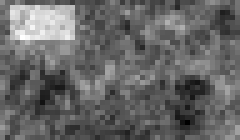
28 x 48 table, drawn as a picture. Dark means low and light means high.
Histogram: skewed, a long tail of high values. Ninth with the highest average: top left. Odd patch: higher, in the top left. Grain: blotchy. Stripes: none.
